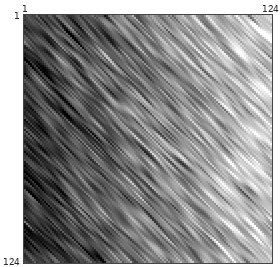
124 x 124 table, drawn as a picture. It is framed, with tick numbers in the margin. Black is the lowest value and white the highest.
Grain: diagonal, down to the right. Slope: up to the right. Odd rows or columns: none.
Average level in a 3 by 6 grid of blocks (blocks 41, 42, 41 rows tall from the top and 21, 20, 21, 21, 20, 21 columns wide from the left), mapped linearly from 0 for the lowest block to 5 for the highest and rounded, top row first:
112345 | 012345 | 012345
